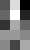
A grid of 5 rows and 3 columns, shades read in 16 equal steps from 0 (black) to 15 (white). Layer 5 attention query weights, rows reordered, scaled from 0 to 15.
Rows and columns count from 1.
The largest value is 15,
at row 2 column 2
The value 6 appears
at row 2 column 1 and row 3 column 3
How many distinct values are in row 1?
3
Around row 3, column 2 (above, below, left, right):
15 9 3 6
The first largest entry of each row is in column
2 2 2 1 3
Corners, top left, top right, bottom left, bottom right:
5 0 8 10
